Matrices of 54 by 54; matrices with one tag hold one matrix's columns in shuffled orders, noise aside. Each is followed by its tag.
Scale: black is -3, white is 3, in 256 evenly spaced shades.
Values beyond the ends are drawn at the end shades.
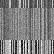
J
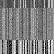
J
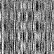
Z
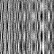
Z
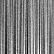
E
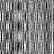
Z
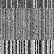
J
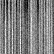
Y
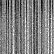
Y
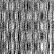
Z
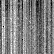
Y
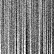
E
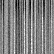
Y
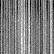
Y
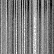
Y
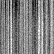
Y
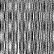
Z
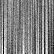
E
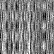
Z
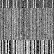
J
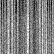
Y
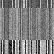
J
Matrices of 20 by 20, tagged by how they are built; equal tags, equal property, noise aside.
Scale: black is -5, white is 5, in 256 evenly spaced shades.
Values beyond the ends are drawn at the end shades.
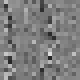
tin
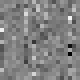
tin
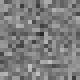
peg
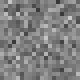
peg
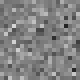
peg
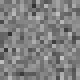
peg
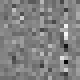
tin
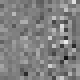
tin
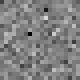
peg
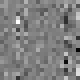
tin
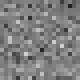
peg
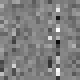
tin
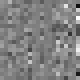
tin
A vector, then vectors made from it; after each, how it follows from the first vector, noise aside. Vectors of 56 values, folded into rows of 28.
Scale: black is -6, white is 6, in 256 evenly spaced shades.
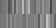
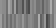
negated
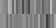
negated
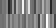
scaled up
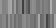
negated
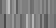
reversed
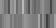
sign-scrambled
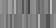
negated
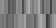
sign-scrambled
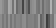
negated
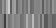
reversed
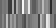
scaled up
